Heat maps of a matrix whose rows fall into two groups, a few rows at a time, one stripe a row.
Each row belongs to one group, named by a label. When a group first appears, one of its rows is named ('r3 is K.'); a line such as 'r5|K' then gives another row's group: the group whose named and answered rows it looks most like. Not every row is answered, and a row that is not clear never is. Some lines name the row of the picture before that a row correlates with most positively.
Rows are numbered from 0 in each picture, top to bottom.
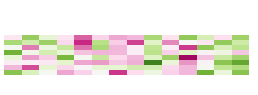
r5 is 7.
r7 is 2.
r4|7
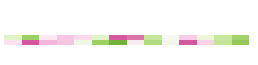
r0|2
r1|7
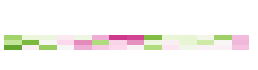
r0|2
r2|2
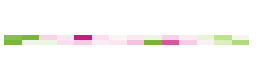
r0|2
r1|2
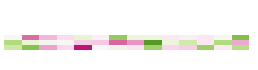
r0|7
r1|2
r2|2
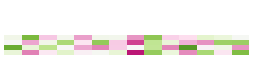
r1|7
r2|2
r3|7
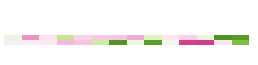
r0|7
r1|7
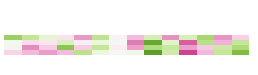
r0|2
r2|7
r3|7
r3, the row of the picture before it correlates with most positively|1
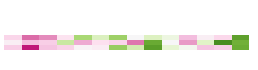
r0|7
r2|7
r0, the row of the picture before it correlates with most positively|3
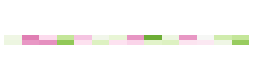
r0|7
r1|7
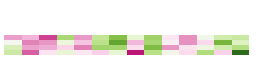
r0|7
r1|7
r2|7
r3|7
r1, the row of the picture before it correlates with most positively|0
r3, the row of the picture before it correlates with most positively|0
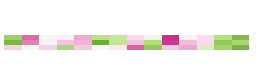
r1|7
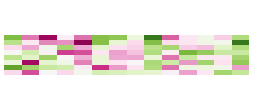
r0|7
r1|7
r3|2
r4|2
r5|7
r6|2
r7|7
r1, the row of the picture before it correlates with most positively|1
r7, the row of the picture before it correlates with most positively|1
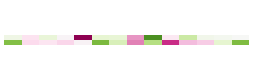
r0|2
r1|7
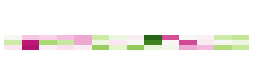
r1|7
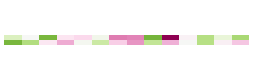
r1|2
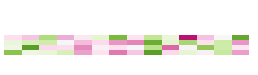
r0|7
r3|2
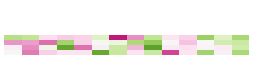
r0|2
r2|7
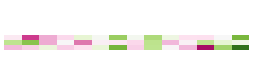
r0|7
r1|2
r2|7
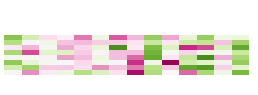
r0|2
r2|7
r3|7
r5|2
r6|2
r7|7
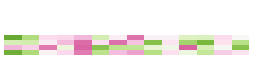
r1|2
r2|7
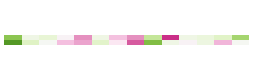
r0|2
